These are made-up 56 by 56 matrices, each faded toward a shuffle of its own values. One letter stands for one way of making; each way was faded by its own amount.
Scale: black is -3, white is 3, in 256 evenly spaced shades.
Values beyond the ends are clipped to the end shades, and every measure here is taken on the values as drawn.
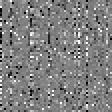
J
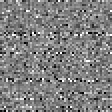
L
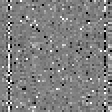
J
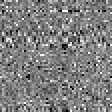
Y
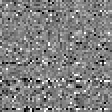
Y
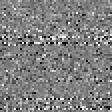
L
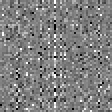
J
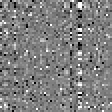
J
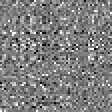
Y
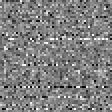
L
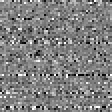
L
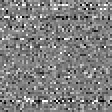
L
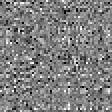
Y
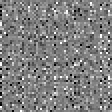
J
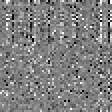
J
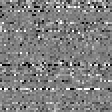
L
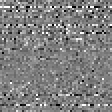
L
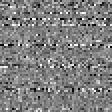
L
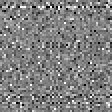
Y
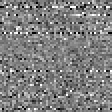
L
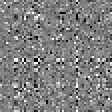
J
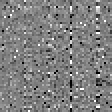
J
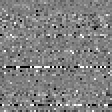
L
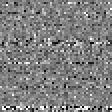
L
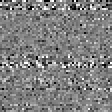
L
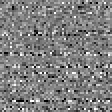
L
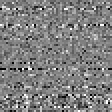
L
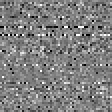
L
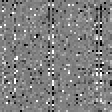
J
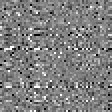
Y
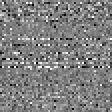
L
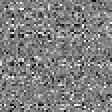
Y
